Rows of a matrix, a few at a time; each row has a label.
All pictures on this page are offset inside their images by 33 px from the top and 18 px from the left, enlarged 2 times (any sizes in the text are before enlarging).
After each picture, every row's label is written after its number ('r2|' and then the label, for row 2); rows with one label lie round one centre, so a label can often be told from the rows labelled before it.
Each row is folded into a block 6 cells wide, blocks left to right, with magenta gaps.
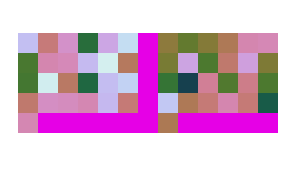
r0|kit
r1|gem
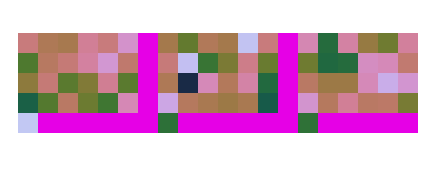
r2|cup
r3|gem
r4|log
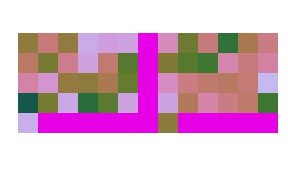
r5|cup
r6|log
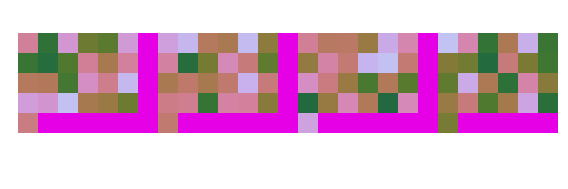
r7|log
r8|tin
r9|cup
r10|tin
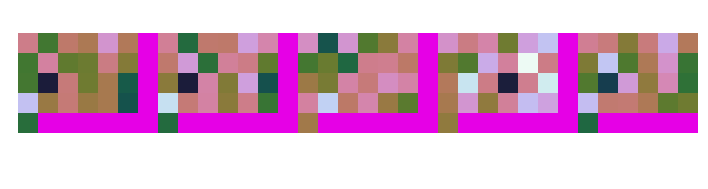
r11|gem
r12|gem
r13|log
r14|kit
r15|gem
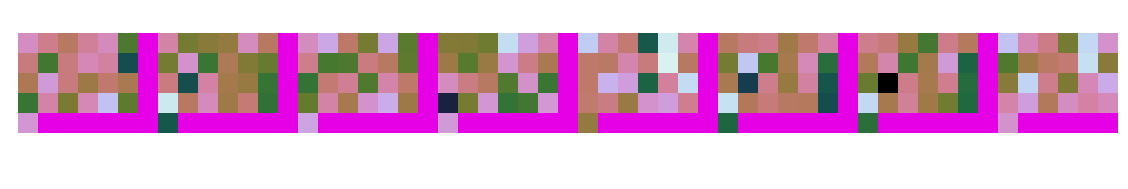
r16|tin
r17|gem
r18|tin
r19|cup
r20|kit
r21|gem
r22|gem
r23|kit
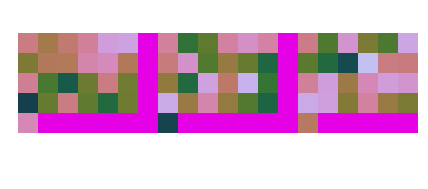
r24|cup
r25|gem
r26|log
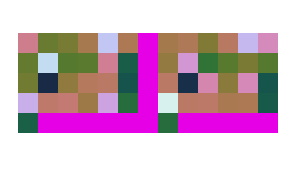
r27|gem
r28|gem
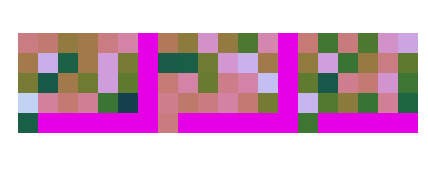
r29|gem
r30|log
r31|gem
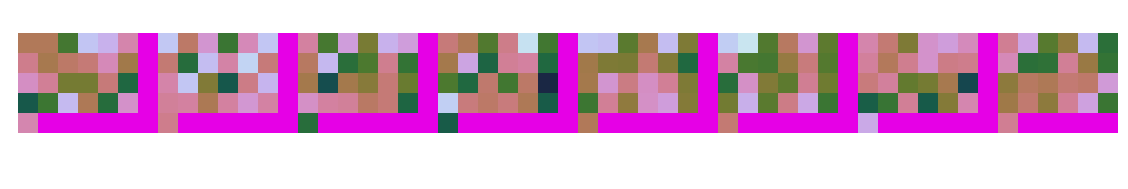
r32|cup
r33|kit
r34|gem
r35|gem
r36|tin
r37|tin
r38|cup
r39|tin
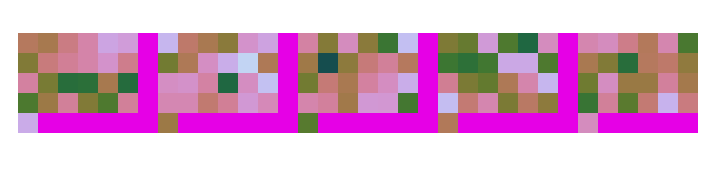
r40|cup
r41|kit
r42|log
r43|log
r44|tin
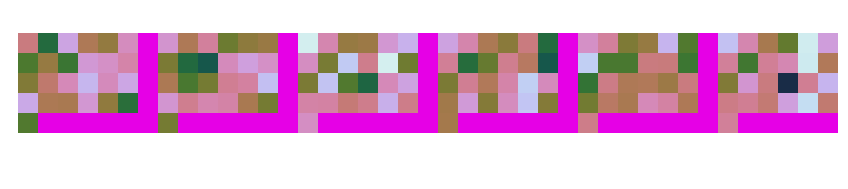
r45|log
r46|log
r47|kit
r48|tin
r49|tin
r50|kit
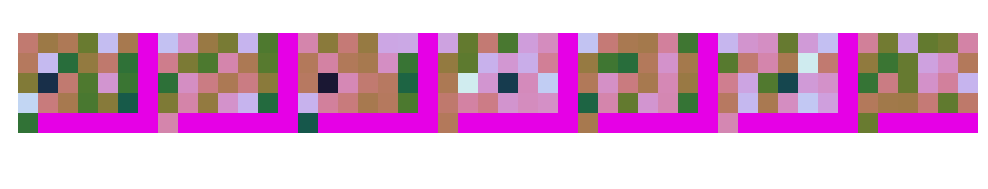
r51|gem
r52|tin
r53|gem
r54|kit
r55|tin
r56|kit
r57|log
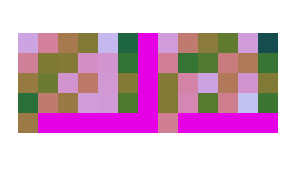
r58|tin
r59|tin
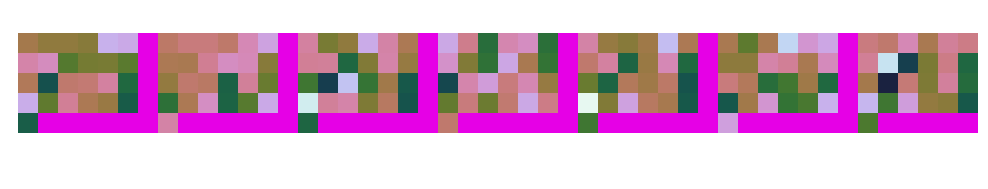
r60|gem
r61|cup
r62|gem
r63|tin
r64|gem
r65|cup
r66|gem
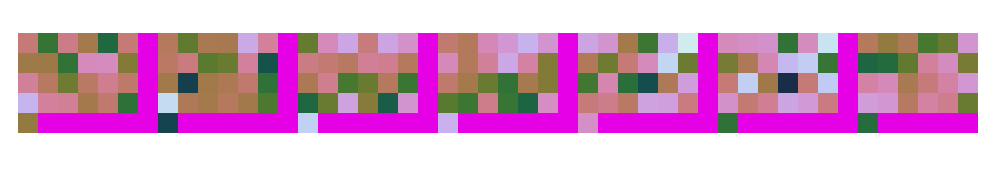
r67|log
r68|gem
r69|cup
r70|cup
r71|kit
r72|kit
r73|log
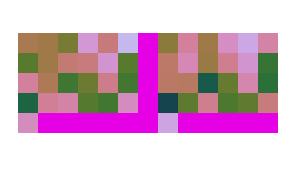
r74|cup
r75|cup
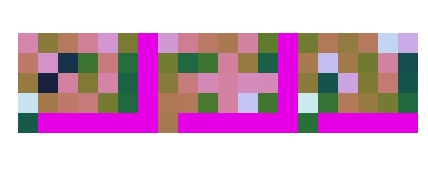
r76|gem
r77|tin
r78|gem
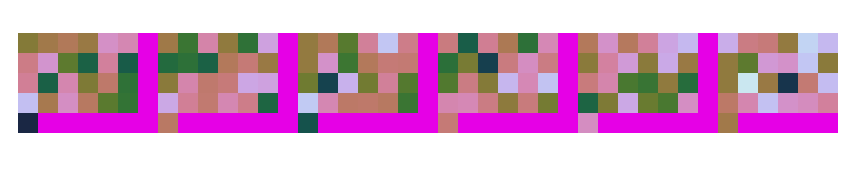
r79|gem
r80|log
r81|gem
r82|log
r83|cup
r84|kit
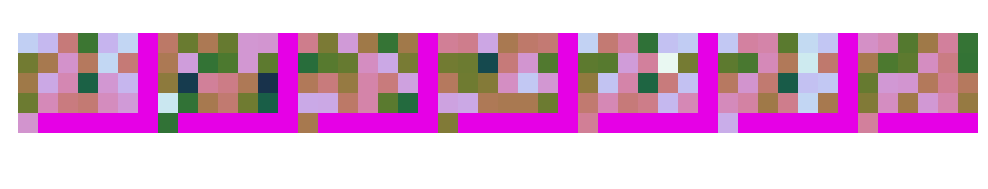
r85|kit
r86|gem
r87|log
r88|log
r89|kit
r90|kit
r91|tin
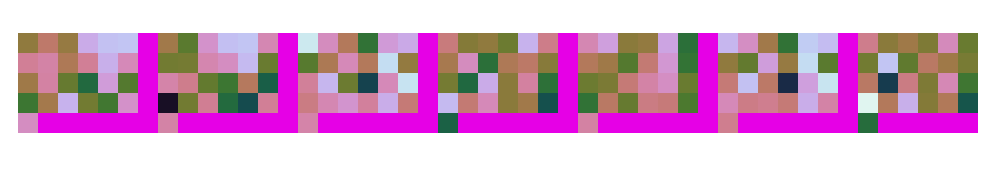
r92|cup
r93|cup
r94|kit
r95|gem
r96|tin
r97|kit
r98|gem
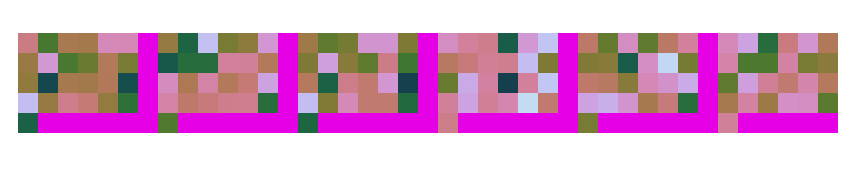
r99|gem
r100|log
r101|gem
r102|kit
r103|log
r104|tin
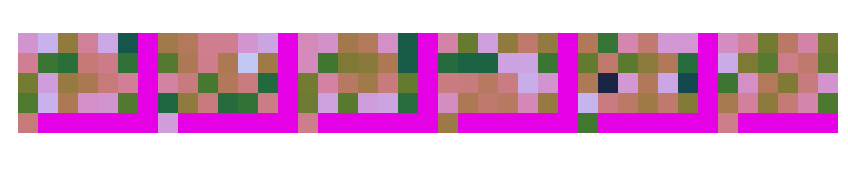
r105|tin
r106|cup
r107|tin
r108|log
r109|gem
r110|tin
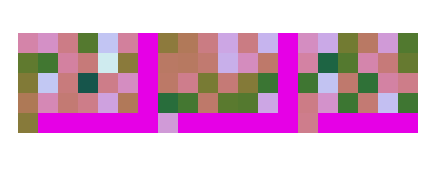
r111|kit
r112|cup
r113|tin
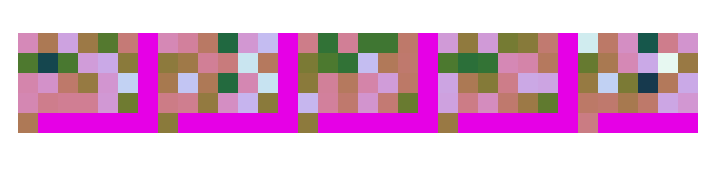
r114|log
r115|kit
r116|log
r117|log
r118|kit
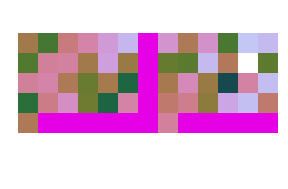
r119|cup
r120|kit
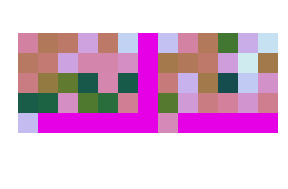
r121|cup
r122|kit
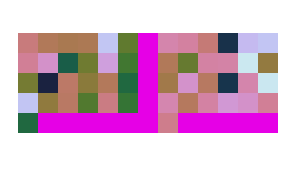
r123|gem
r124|kit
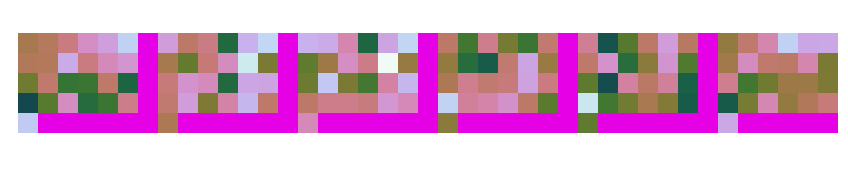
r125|cup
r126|kit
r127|kit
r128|log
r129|gem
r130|cup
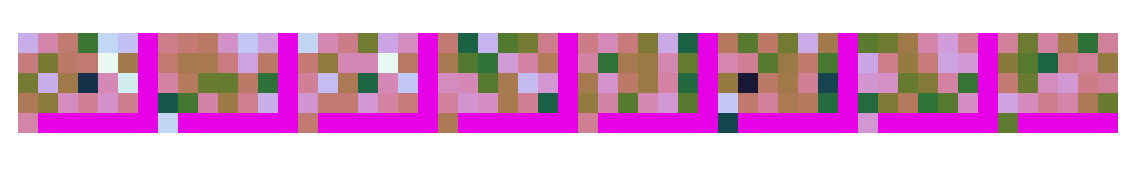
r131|kit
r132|cup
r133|kit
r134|log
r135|tin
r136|gem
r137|cup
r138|log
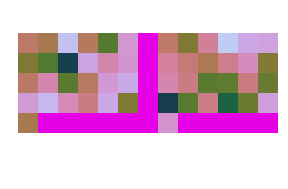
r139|log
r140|cup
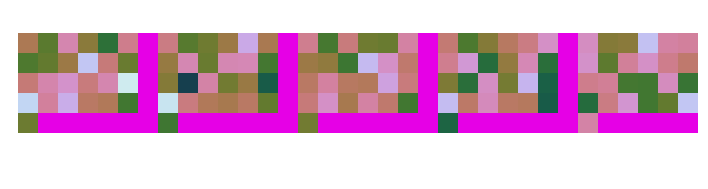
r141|log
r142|gem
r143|log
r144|gem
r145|cup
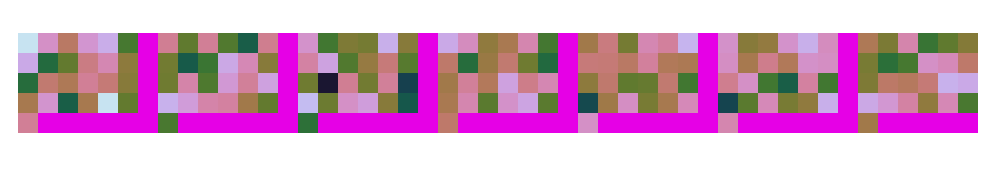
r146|tin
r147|log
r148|gem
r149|tin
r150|cup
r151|cup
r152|log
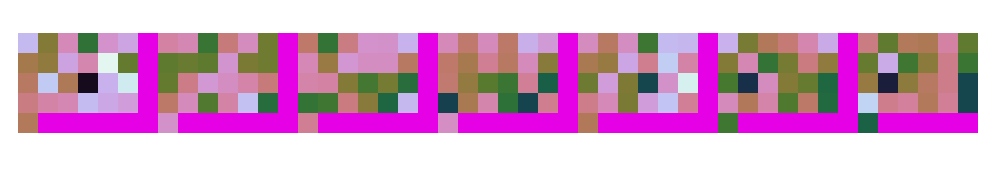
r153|kit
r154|tin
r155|cup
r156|cup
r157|kit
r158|gem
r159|gem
